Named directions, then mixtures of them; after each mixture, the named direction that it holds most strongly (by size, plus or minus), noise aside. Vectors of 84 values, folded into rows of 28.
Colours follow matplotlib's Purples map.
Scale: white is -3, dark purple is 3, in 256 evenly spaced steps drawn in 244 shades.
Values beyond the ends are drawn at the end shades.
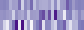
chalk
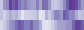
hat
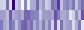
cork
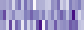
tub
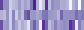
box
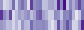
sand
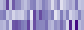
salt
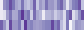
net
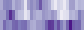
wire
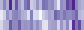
hat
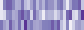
net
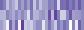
chalk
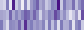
cork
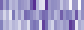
box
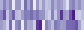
tub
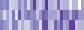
box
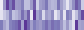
net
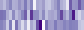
tub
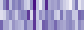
box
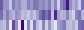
tub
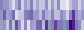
tub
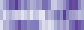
hat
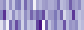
tub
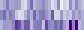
salt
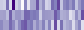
cork
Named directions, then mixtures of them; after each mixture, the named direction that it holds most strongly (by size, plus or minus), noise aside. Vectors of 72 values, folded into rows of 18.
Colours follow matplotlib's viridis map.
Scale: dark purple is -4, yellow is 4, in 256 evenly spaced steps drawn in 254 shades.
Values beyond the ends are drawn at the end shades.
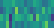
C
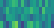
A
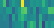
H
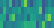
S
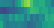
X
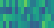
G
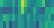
G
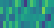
S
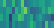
H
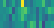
H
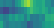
X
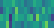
C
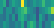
H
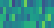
S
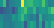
H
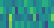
C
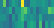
H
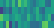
G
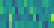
C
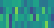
C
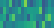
S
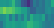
X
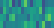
S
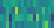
C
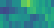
X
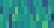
C
